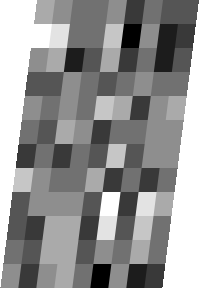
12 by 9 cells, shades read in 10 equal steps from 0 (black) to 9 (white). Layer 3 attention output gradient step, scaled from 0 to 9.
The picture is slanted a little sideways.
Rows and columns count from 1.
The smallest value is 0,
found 2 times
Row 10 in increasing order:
2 2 3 3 4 6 6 7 8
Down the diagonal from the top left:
6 8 1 4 7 4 3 2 6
